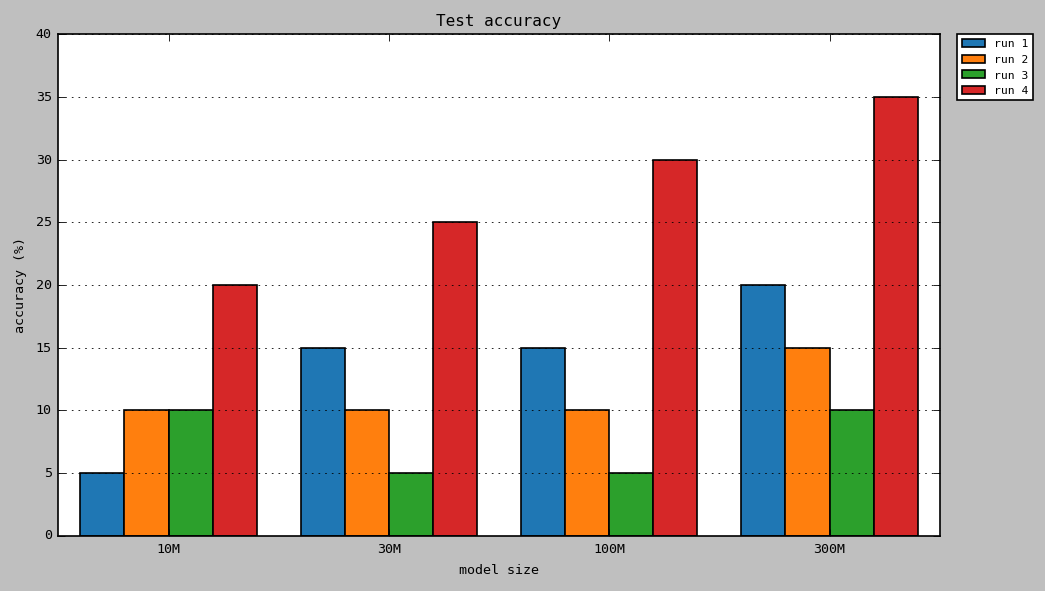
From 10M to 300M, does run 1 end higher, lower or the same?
higher
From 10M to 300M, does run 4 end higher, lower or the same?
higher
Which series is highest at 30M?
run 4
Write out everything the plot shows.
Title: Test accuracy
x-axis: model size, ticks 10M 30M 100M 300M
y-axis: accuracy (%), ticks 0 5 10 15 20 25 30 35 40
Legend: run 1, run 2, run 3, run 4
Values:
run 1: 5 15 15 20
run 2: 10 10 10 15
run 3: 10 5 5 10
run 4: 20 25 30 35
